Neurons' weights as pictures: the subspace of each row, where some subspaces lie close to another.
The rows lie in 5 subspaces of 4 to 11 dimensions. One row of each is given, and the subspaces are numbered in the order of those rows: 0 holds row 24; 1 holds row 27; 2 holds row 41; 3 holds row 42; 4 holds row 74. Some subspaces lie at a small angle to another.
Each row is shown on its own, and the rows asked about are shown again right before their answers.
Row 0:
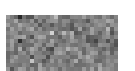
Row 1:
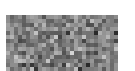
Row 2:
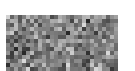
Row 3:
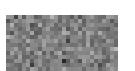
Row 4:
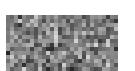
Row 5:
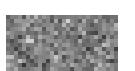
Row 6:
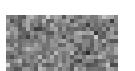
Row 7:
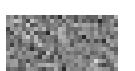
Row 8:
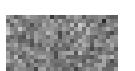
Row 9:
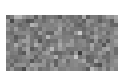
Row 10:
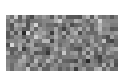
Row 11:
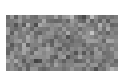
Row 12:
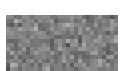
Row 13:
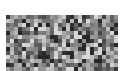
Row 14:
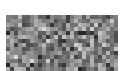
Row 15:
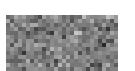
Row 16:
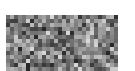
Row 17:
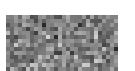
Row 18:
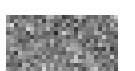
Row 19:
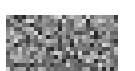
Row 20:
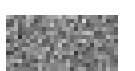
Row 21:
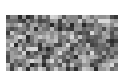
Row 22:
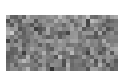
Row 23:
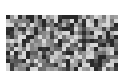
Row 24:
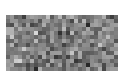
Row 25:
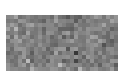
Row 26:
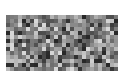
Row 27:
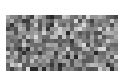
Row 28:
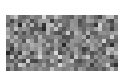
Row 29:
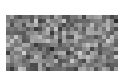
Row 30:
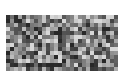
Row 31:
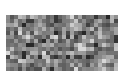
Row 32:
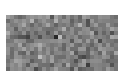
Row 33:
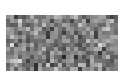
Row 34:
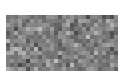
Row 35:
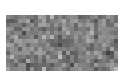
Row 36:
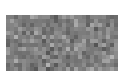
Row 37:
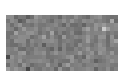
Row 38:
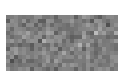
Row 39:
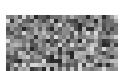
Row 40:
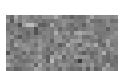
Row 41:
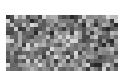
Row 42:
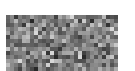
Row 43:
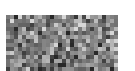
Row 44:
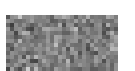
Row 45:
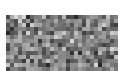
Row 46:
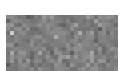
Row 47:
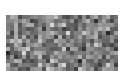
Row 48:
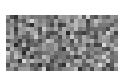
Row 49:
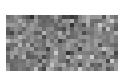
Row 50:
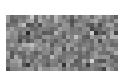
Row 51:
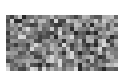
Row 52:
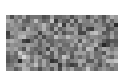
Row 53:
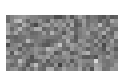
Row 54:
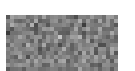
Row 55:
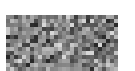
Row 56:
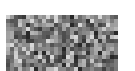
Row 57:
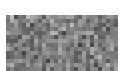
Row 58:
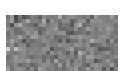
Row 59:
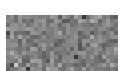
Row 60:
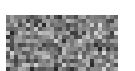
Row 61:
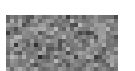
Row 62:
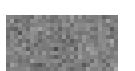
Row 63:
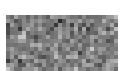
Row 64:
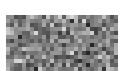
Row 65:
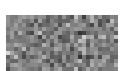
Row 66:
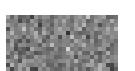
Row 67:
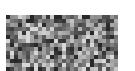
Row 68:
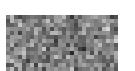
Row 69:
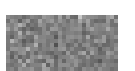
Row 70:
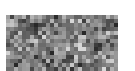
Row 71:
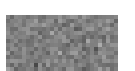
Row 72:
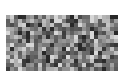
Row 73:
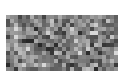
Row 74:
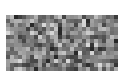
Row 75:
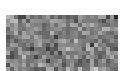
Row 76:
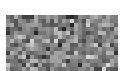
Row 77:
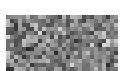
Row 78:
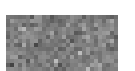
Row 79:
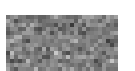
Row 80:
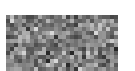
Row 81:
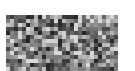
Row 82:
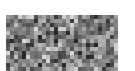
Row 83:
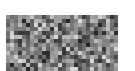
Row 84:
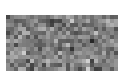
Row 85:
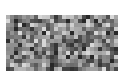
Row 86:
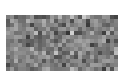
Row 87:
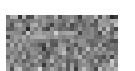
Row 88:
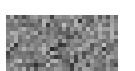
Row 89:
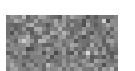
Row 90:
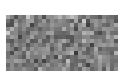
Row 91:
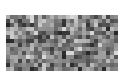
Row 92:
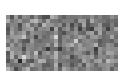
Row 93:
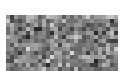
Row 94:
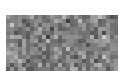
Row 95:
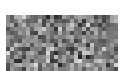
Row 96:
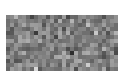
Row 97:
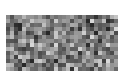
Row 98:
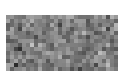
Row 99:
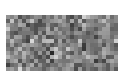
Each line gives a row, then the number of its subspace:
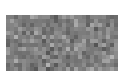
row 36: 3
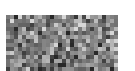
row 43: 1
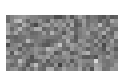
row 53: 4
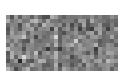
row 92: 4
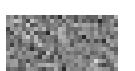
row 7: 1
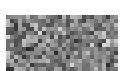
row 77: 4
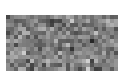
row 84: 1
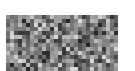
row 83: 3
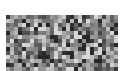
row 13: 3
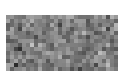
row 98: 4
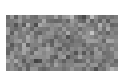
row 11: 1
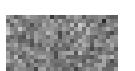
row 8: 4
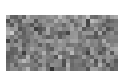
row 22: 1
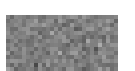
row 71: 3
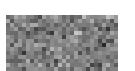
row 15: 2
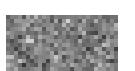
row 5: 4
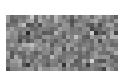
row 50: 3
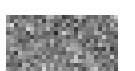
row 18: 1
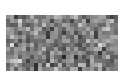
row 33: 3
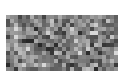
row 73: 4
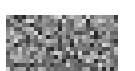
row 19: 2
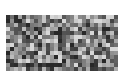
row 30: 1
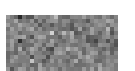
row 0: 1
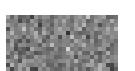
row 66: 1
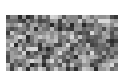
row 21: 1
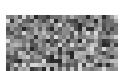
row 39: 4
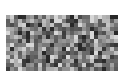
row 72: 3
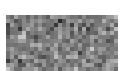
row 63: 4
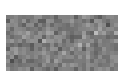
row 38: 3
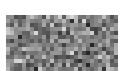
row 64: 0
